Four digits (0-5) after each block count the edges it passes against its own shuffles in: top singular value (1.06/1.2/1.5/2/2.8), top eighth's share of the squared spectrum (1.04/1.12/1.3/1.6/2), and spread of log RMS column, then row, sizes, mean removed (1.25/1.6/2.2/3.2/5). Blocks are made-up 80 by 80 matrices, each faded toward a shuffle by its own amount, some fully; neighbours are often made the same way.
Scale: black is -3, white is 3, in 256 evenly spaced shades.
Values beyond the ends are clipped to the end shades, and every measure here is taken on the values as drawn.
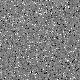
1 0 0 0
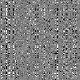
5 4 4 2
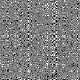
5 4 3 2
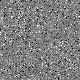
2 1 0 0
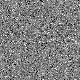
0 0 0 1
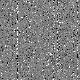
2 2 3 0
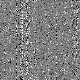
2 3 3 0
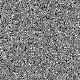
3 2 0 0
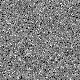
2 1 0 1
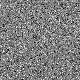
0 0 0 0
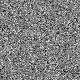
0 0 0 0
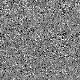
0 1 1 2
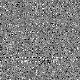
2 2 2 3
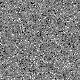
0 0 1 1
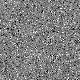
2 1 0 0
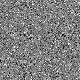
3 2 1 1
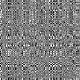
5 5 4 3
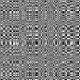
5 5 4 4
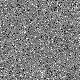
2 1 0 0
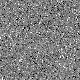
0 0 0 0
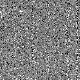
1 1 3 0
